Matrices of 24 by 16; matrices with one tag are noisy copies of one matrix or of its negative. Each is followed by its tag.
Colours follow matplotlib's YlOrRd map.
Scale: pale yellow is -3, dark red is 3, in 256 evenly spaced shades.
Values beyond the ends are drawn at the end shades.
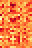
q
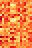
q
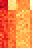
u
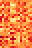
q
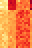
u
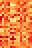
q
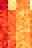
u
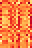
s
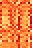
s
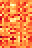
q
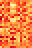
q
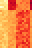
u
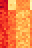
u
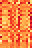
s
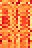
s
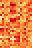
q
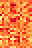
q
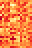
q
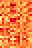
q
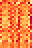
s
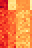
u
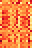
s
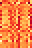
s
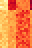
u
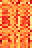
s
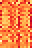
s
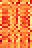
s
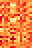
q
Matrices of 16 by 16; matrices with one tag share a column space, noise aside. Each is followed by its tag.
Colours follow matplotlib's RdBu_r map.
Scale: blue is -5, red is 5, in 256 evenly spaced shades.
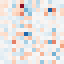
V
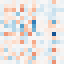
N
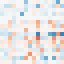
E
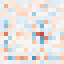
E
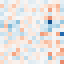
N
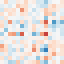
N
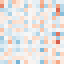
V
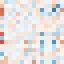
V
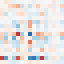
E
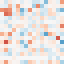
V
